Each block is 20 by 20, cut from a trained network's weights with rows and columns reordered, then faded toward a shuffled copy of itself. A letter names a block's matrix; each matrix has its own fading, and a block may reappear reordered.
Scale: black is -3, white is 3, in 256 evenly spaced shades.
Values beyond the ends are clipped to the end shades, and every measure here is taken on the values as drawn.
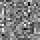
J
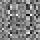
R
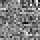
J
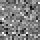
J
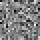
J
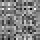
R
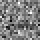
J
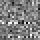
J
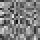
R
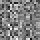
R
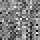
R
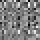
R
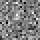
J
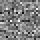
J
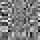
R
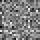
J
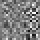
R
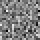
J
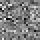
J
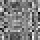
R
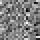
R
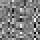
R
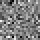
J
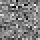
J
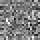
J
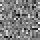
J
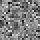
J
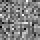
J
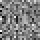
R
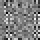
R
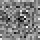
J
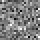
J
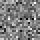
J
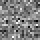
J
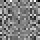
R
